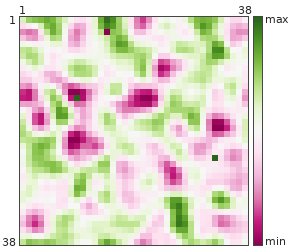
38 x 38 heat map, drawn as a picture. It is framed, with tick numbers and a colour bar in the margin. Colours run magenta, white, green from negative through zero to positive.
Slope: none. Histogram: bell-shaped. Lone odd cells: 3, 2 higher and 1 lower than their neighbours. Mirror symmetry: none. Grain: blotchy.
